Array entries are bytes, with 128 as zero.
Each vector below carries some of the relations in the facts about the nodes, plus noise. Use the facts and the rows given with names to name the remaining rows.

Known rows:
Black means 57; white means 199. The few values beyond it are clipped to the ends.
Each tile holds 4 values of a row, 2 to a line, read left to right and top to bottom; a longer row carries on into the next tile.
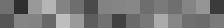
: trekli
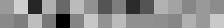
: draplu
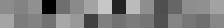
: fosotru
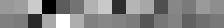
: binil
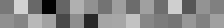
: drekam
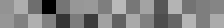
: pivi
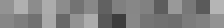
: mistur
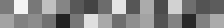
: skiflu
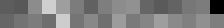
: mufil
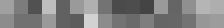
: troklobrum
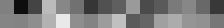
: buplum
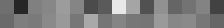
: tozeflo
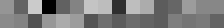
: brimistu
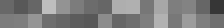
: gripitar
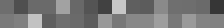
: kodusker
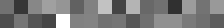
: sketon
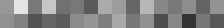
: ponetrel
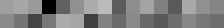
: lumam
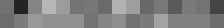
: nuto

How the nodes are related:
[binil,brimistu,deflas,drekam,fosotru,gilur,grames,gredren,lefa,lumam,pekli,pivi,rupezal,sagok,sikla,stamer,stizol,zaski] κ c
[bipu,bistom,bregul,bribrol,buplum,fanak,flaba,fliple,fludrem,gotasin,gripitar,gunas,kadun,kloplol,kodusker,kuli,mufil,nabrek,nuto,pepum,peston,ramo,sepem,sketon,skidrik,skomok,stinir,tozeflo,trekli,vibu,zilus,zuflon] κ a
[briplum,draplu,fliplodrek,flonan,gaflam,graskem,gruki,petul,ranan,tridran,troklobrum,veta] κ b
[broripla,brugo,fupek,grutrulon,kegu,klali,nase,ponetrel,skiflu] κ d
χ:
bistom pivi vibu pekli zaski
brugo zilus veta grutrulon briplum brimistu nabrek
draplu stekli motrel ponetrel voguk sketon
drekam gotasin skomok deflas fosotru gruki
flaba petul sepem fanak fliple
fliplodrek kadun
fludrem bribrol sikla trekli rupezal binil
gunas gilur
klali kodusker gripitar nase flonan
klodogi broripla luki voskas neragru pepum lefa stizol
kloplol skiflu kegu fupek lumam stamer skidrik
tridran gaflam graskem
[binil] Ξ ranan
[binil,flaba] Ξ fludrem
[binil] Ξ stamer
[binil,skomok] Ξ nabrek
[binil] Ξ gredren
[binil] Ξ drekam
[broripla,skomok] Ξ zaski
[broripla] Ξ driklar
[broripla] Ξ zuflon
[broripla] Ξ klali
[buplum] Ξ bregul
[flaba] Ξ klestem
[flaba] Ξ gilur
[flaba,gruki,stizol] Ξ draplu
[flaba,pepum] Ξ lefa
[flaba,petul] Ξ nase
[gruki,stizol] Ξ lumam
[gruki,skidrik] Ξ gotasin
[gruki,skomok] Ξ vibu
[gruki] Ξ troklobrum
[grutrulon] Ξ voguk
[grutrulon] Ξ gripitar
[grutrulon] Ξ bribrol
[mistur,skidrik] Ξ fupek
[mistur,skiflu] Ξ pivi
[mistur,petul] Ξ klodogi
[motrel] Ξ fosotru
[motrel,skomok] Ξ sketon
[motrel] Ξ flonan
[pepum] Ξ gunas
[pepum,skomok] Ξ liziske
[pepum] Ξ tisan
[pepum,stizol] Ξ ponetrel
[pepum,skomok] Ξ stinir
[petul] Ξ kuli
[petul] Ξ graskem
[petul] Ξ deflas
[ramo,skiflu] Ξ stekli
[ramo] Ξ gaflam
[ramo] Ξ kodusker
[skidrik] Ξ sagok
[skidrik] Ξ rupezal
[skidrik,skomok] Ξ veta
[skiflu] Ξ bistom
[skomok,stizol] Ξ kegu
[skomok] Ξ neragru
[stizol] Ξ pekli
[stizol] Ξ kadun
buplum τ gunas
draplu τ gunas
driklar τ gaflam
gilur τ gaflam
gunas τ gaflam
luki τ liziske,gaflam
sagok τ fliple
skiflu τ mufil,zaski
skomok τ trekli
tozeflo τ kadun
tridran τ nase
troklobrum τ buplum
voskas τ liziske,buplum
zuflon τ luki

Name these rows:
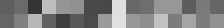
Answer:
fludrem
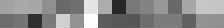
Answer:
gruki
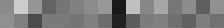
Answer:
voguk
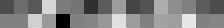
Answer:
gunas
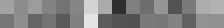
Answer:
briplum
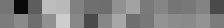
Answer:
bregul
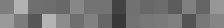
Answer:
voskas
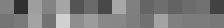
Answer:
ramo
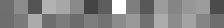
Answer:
kadun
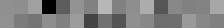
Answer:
deflas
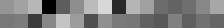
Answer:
stamer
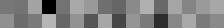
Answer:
sagok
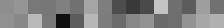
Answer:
gaflam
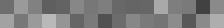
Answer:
luki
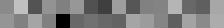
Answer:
klodogi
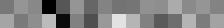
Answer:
gilur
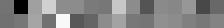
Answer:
zuflon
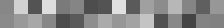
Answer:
klali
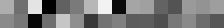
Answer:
lefa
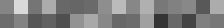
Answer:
fupek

